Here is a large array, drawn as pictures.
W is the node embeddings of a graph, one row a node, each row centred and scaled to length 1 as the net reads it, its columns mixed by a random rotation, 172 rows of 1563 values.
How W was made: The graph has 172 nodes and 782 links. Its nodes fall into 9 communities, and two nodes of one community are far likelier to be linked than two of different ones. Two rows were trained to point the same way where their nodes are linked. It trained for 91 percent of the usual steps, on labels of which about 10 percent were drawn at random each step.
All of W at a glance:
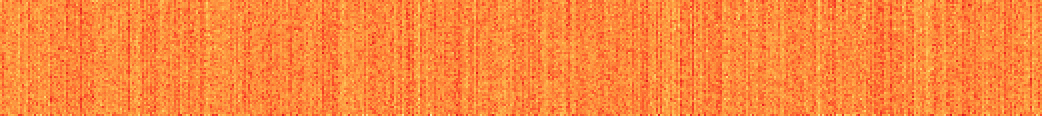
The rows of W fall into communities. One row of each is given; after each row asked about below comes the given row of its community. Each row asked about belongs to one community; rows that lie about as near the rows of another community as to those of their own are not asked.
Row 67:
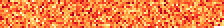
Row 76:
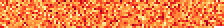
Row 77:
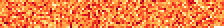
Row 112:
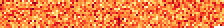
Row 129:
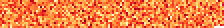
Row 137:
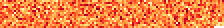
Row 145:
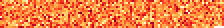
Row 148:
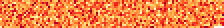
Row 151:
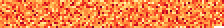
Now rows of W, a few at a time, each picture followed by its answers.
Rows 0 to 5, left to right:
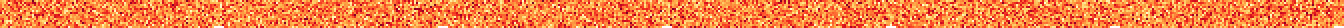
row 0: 129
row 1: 76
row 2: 129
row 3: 145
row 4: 137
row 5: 76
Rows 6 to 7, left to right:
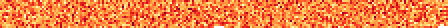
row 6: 76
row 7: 129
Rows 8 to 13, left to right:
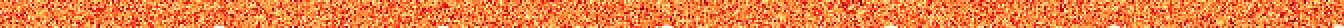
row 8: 148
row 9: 112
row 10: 77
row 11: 129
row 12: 148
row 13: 76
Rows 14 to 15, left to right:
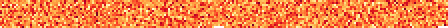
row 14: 148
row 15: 112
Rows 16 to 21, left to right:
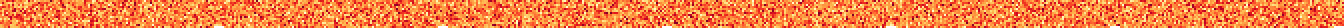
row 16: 148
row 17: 129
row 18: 77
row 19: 77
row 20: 129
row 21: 76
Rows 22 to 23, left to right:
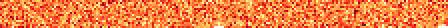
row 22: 145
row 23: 145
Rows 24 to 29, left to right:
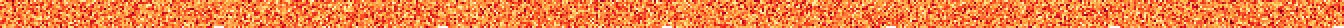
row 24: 76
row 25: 76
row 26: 67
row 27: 77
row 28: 76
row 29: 76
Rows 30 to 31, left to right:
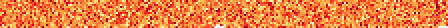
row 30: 129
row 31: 67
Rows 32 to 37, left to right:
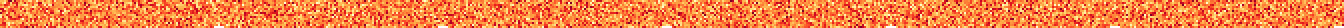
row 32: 145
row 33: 129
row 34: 77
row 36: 148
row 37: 148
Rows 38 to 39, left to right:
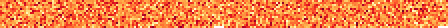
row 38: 137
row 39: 76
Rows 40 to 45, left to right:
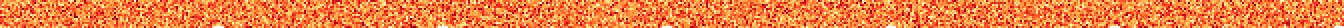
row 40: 148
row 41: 145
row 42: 77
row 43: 137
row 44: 76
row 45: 67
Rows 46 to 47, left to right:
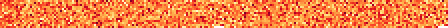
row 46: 151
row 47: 129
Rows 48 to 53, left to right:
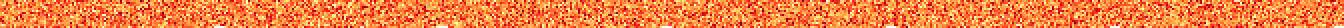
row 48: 129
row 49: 112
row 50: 145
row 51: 148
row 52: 112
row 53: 67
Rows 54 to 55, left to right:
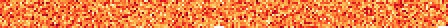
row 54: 151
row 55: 129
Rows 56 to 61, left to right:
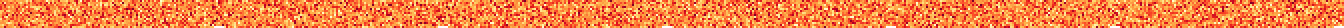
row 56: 67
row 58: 145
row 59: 148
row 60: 151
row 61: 137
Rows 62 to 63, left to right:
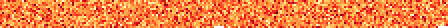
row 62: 112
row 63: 129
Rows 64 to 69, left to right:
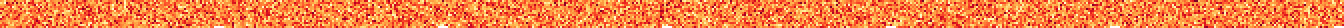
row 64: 145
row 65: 129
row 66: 151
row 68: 76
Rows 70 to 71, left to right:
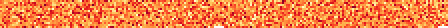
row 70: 77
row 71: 145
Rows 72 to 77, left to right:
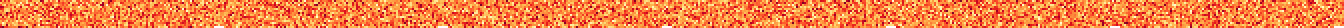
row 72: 145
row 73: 77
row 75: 137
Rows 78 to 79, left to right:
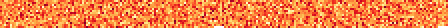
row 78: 129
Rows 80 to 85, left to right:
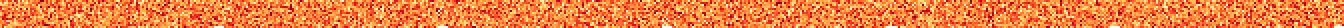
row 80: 77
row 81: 151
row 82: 145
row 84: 148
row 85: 145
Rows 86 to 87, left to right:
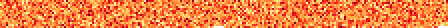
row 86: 145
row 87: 137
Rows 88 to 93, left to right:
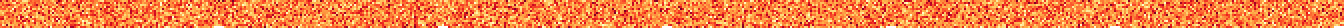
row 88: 145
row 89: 112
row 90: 151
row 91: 77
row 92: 129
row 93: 148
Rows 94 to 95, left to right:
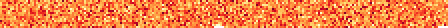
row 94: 137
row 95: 112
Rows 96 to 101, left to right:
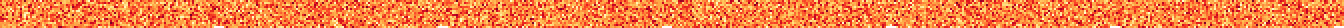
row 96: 76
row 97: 148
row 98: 112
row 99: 145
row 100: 148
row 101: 112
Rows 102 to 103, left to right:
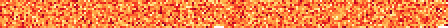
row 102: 76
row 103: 151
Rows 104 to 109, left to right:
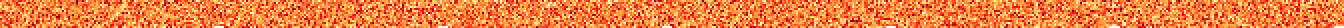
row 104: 151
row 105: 76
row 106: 67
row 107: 145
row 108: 151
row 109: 76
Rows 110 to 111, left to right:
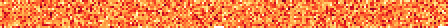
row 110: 77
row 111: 67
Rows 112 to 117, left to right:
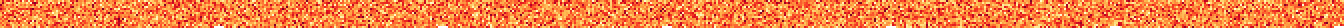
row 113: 137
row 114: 151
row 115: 151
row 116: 148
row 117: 112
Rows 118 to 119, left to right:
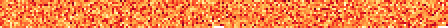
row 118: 129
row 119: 148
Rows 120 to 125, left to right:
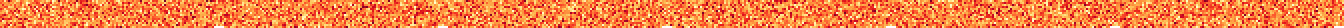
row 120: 67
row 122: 151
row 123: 112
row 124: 137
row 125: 67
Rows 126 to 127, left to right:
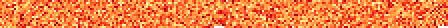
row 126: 148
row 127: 112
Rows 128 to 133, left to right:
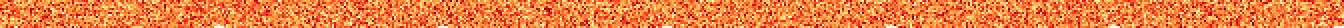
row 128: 112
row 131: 151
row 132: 129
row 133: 76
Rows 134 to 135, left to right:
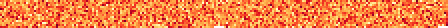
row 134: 145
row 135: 148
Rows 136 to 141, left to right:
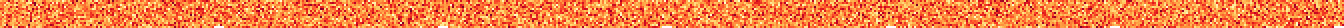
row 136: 112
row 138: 76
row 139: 67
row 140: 77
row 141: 145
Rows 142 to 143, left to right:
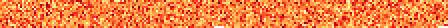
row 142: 67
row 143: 129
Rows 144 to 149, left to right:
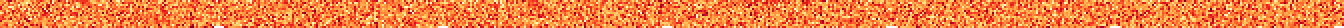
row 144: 67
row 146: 67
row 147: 148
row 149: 148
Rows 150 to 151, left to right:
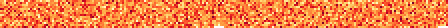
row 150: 145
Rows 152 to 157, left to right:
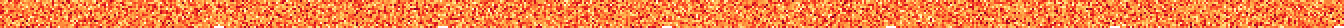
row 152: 145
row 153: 76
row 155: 76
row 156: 76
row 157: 129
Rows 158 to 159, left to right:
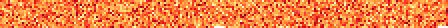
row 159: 148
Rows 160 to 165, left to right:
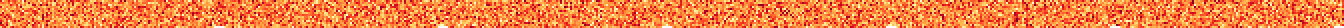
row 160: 112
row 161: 129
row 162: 145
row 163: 137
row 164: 129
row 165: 129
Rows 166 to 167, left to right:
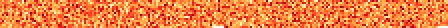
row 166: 76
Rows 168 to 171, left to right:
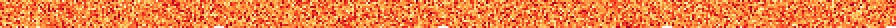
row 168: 112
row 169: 145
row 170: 137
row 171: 112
